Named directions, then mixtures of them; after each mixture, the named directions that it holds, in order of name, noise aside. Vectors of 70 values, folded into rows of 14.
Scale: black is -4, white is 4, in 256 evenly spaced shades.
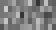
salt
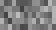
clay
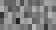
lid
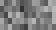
clay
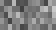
clay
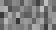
lid, salt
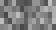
clay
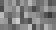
lid, salt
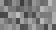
clay, lid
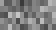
clay, lid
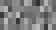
lid, salt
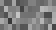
clay, salt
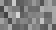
clay, salt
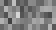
clay, salt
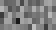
lid
